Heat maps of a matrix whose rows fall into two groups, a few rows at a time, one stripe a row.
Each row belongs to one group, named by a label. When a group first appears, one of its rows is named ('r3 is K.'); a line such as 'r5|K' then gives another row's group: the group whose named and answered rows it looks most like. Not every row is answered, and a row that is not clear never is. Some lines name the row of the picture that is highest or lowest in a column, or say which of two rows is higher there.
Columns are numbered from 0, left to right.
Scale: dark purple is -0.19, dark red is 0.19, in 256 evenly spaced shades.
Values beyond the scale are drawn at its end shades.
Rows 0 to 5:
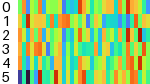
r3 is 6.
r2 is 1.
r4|1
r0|1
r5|1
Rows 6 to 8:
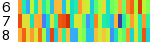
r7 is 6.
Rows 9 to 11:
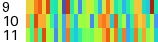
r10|6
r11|6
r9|6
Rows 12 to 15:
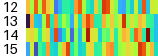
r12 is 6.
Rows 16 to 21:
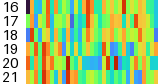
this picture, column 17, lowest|20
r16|1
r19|6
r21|6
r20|6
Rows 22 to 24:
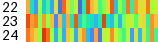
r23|6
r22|1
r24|6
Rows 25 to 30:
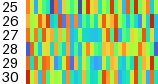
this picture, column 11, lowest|29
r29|6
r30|6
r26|6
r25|1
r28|1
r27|6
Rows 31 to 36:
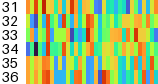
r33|1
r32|1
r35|6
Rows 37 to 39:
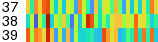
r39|6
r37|6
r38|1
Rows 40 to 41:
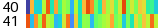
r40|1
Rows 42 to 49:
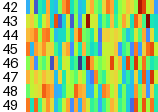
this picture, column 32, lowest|42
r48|6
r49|6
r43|1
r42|1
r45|6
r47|6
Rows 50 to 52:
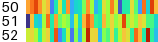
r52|1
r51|1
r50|6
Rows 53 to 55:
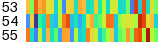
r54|1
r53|6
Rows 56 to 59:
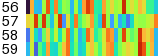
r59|1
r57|6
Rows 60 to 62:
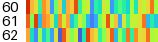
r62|1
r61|6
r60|6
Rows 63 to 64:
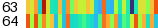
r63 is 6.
